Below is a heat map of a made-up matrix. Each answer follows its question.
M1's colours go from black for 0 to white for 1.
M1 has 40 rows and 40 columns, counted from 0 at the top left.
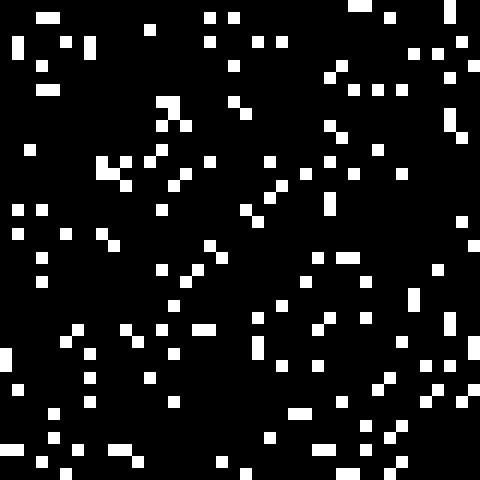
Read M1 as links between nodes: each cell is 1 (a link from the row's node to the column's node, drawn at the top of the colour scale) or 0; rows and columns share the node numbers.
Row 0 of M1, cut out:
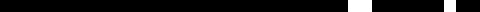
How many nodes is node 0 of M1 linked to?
3
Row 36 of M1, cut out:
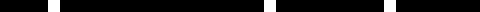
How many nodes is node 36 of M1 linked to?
3
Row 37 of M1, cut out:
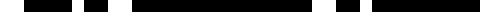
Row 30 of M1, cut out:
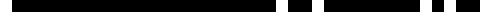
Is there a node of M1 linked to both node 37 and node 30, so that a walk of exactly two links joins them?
yes
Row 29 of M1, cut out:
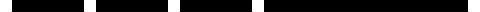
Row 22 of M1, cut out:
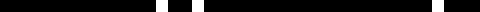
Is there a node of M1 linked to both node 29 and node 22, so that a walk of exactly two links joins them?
no
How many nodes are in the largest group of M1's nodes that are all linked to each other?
3
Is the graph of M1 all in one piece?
yes
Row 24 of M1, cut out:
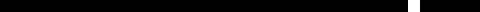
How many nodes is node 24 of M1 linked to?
1
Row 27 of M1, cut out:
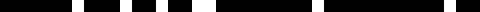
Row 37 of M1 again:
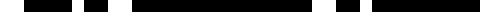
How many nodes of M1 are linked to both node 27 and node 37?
3
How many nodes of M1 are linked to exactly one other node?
2
